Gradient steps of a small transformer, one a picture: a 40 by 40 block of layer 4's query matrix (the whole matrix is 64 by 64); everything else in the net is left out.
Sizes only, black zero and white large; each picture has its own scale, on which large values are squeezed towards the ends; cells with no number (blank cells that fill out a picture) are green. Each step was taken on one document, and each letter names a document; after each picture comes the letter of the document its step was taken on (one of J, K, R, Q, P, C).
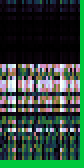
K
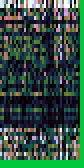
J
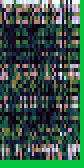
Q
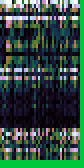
Q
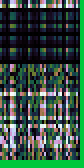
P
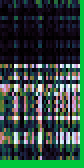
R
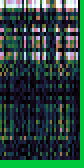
J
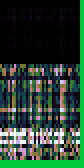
K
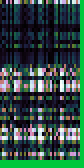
R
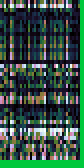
P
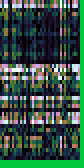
Q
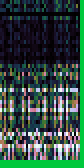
J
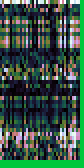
Q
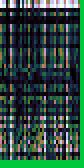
P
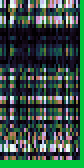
P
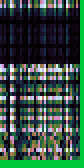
P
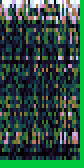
Q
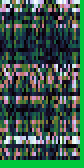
Q
